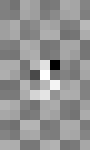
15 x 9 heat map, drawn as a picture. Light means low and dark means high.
The centre is the roughest part. No overall slope runs across the table. The halves do not mirror each other. An odd patch, rougher than its surroundings, sits in the centre. The centre is the ninth with the lowest average.
